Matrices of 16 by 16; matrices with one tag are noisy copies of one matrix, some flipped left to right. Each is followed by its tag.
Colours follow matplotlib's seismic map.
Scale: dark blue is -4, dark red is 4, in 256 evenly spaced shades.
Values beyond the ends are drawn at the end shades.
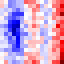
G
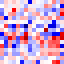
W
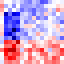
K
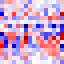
W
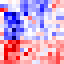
K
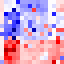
K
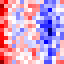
G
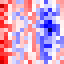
G
